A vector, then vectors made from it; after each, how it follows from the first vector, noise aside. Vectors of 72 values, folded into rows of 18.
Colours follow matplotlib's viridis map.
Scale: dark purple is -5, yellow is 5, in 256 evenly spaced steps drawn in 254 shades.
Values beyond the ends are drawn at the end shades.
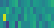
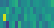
copied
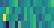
scaled up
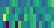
scaled up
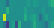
partly zeroed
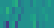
partly zeroed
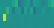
partly zeroed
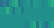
partly zeroed
